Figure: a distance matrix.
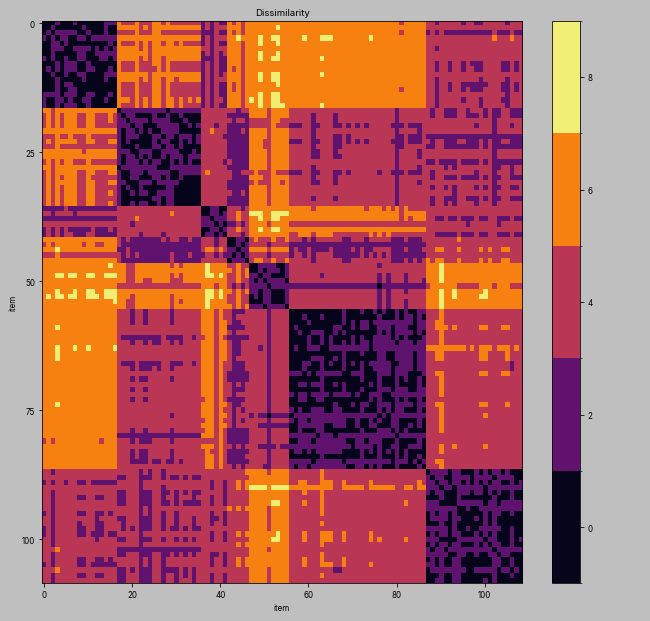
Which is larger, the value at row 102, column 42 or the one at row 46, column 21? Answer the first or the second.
the first
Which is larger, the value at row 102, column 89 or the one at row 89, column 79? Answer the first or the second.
the second
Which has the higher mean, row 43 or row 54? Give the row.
54
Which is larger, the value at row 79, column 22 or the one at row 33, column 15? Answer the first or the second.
the second
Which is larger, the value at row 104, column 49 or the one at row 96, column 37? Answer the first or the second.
the first
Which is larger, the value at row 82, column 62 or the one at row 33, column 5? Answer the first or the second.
the second
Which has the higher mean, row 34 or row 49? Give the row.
49
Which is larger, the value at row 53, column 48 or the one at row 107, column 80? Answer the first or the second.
the second
